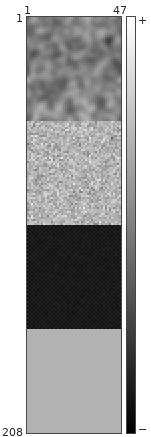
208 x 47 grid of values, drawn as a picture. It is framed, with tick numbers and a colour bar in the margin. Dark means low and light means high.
It is made of 4 by 1 panels. Panel 1,1: middling, blotchy. Panel 2,1: high, fine-grained. Panel 3,1: very low, checkered, faint in contrast. Panel 4,1: high, flat.
